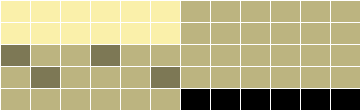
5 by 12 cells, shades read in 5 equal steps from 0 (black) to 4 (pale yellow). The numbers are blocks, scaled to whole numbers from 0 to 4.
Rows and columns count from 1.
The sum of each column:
16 16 17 16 17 16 12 12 12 12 12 12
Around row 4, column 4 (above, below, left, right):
2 3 3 3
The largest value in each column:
4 4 4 4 4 4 3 3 3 3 3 3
